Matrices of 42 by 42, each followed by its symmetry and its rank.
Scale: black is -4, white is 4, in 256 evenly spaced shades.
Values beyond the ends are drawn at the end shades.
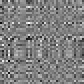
neither, rank three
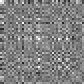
symmetric, rank three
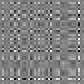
symmetric, rank two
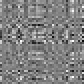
neither, rank three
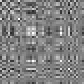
symmetric, rank three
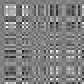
symmetric, rank two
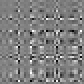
antisymmetric, rank two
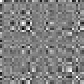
symmetric, rank three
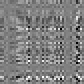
antisymmetric, rank two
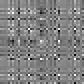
symmetric, rank two
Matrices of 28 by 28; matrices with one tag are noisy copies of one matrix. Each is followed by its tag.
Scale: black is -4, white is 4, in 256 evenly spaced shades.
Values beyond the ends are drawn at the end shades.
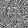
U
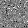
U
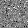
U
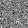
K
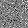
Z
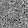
Z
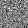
U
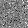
Z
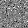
U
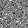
K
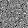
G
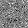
Z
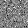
U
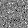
Z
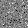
Z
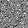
G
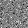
K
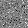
Z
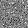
Z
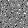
G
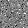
G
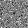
K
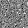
G
